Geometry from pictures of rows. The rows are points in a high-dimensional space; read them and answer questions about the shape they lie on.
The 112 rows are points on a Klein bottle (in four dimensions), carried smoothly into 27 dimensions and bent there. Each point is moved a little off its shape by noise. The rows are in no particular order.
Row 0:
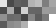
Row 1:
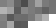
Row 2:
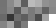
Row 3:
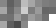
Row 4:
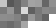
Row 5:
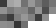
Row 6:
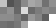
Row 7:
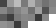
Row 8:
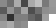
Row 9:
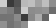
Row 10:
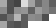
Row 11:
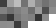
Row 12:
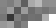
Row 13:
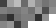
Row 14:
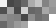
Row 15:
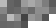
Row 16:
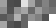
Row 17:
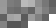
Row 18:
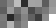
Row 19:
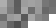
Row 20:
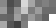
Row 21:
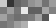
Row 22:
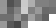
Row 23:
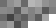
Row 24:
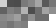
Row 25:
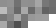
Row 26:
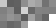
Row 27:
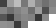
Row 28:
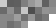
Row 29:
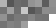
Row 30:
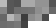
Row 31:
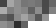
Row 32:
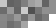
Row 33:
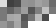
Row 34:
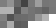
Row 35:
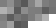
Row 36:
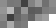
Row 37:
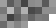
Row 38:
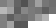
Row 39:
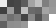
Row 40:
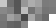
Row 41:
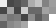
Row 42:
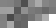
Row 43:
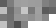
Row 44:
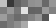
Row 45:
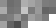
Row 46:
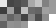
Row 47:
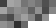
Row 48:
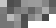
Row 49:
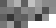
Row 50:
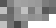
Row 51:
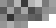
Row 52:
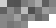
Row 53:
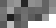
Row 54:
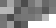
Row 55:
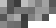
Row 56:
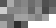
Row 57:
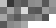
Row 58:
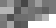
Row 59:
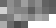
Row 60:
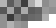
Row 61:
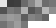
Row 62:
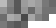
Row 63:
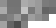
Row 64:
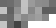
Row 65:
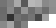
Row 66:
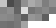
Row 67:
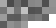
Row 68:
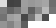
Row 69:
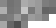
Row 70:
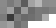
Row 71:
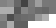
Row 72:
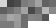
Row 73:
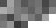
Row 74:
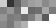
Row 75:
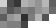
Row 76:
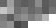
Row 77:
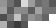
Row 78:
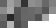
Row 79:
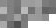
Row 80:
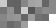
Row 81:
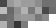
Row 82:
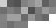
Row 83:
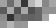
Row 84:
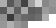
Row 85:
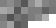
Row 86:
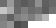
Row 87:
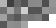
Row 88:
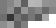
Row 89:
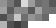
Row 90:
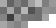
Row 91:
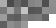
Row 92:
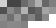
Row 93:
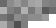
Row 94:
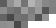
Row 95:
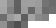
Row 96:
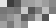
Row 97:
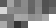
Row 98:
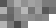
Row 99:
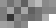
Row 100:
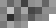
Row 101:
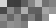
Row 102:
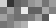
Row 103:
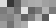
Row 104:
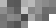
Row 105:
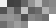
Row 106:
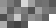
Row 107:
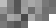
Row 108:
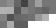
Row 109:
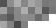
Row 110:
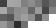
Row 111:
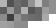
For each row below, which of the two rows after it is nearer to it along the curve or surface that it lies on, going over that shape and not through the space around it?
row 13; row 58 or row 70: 70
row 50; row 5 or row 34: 5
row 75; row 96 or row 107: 96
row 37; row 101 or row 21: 21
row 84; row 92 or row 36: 92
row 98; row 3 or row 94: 94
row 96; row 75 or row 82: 75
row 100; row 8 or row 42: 42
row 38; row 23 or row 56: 23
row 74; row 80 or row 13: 80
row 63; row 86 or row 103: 86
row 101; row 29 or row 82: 82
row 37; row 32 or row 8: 32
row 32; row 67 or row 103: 67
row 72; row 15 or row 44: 15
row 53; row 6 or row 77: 6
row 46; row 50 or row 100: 100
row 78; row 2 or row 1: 1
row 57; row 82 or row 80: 80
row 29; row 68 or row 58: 58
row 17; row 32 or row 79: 79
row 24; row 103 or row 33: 33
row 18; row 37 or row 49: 49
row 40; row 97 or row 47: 97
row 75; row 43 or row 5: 43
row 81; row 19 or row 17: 19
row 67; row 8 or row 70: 70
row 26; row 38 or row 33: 33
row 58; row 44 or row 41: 44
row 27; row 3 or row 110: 110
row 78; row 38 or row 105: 38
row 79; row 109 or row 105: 109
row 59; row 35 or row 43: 35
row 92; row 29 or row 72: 72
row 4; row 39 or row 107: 107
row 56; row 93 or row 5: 5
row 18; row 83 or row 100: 83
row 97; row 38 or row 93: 38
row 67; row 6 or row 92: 6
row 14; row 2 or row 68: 68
